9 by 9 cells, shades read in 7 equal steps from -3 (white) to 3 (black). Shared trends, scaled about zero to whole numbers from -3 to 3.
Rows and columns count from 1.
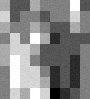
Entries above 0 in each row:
3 2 2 4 4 4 3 3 3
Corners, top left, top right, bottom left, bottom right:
-1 1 0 0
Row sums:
-2 -2 -1 -1 -2 -1 -2 -3 -2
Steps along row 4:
down up down up up down same same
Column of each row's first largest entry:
2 2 6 6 5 8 6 6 6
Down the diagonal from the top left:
-1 1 0 -3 1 1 1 2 0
